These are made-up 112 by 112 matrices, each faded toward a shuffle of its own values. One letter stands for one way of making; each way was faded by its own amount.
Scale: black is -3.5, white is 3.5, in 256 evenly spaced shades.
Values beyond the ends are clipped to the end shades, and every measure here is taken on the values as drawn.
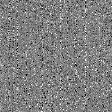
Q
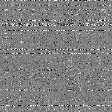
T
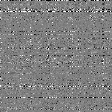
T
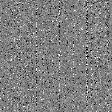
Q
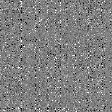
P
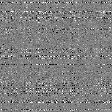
T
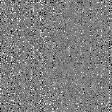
P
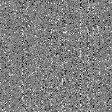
Q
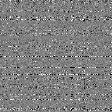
T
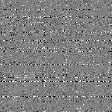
T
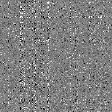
P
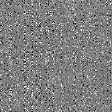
P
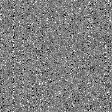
Q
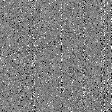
Q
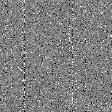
Q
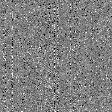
Q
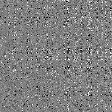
P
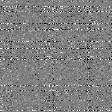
T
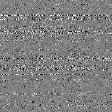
T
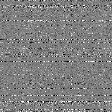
T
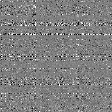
T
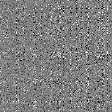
P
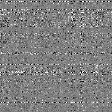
T
